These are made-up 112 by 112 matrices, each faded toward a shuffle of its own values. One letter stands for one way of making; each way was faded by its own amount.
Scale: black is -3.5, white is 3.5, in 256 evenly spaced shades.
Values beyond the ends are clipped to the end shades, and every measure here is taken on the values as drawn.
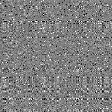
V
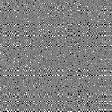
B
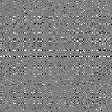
B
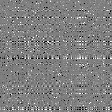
B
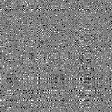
V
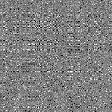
V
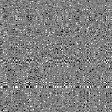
V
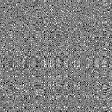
V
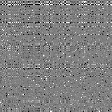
B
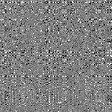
V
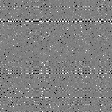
B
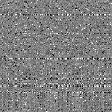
V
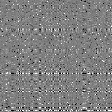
B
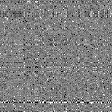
V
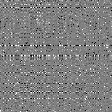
B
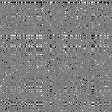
B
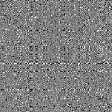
V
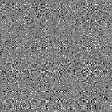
V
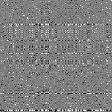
B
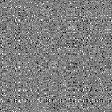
V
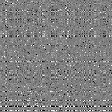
B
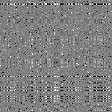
B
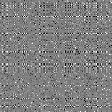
B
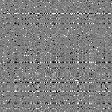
B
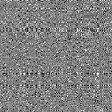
V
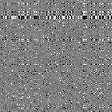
B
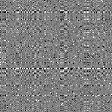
B
